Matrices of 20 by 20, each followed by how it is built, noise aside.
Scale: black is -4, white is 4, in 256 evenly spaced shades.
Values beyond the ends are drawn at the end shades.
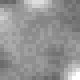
smooth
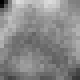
smooth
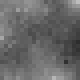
smooth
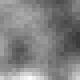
smooth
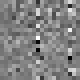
uneven columns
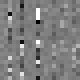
uneven columns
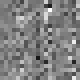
uneven columns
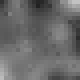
smooth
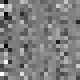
uneven columns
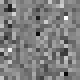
uneven columns
